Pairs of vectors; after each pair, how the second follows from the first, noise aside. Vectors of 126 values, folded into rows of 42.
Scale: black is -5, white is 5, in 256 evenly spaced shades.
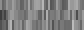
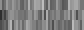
copied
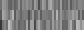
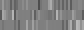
partly zeroed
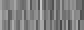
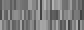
sign-scrambled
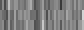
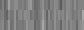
shrunk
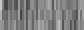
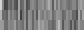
copied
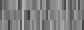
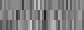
shuffled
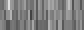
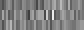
shuffled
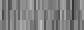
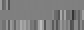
partly zeroed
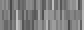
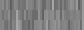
shrunk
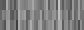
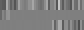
partly zeroed
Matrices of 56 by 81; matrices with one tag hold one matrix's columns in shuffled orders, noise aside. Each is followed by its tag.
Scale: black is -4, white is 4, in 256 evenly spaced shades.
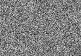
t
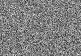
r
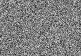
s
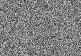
s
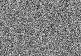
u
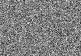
u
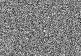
r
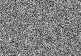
u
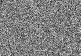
u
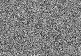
r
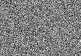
u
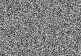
t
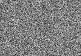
s
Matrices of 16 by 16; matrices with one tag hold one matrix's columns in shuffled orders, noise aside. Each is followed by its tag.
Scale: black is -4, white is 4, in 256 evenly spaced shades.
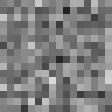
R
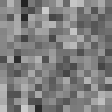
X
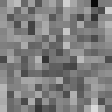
X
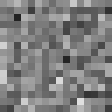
R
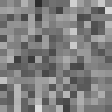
X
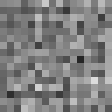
R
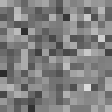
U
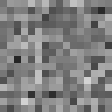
R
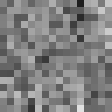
X
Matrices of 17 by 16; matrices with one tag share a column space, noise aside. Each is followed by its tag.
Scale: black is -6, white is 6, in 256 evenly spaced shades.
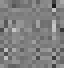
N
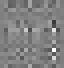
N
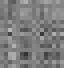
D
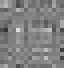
N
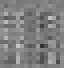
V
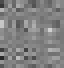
N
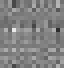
N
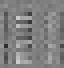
V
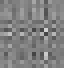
D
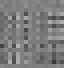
V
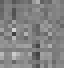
D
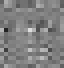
N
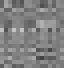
N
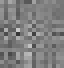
D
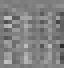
V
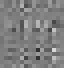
N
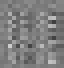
V
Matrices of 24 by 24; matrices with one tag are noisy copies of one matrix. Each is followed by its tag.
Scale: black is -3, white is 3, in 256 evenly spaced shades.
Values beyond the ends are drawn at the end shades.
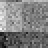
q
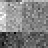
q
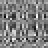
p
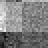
q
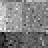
q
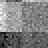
q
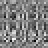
p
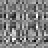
p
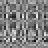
p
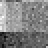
q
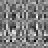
p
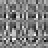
p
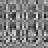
p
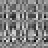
p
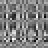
p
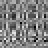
p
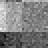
q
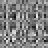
p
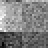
q
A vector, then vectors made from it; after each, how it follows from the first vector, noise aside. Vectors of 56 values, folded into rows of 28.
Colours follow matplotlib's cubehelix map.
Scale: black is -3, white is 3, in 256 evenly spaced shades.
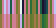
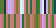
sign-scrambled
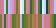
sign-scrambled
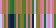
reversed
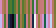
reversed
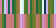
sign-scrambled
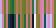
reversed
